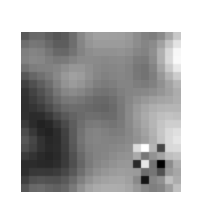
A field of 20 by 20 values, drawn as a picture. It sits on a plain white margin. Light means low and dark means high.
Odd patch: rougher, in the bottom right. Slope: up to the left. Grain: blotchy. Roughest part: bottom right.
